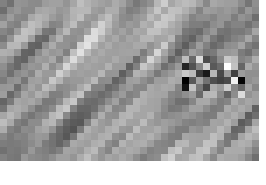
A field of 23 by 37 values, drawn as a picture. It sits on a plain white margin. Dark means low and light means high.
The ninth with the highest average is the top middle. On average the colour sits 60% of the way up the scale. The middle right is the roughest part. The grain runs diagonally up to the right. An odd patch, rougher than its surroundings, sits in the middle right.
